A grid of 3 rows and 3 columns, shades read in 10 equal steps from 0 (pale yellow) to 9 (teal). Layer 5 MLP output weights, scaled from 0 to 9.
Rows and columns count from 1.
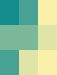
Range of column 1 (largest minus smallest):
4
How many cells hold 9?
1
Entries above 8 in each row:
1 0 0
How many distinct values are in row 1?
3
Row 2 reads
5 5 1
